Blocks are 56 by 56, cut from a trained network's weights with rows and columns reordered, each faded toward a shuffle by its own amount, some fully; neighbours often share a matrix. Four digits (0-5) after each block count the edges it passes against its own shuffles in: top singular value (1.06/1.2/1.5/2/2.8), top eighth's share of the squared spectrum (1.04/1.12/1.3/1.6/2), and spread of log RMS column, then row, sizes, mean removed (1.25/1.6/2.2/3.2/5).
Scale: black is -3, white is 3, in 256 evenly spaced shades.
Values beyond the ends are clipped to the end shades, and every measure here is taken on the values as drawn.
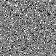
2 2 0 1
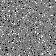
0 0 0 0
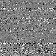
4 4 1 3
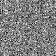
2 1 0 0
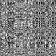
4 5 2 3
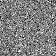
0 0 0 0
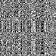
4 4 2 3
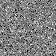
0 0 0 0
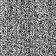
3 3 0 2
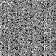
3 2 0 1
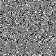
3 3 0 2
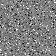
0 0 0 0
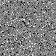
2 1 0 1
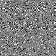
3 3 0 2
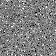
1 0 0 0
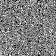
1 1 0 0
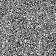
1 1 0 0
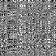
4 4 2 3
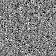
2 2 0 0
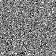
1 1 0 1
